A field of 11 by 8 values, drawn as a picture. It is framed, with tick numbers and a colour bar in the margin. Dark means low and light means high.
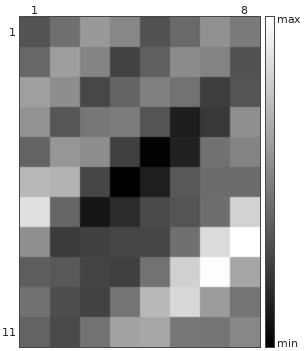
Ninth with the lowest average: centre. Grain: diagonal, up to the right. Ninth with the highest average: bottom right. Odd rows or columns: none. Calmest part: bottom left.
